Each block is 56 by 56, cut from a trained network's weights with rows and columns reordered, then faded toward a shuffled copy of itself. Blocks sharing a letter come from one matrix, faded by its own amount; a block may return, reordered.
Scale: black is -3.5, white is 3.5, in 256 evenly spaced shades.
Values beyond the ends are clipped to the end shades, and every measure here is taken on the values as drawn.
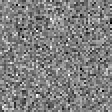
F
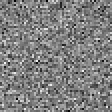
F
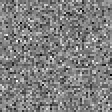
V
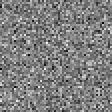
F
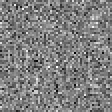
F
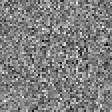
F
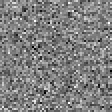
F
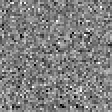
V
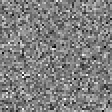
V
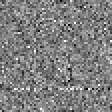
V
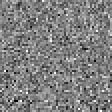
V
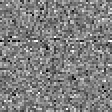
V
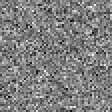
V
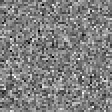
F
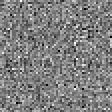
F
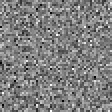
F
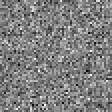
V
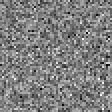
F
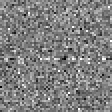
V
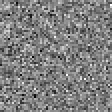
V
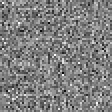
F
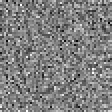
F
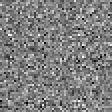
F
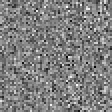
F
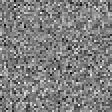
F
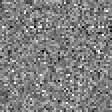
V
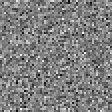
V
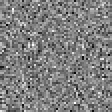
F
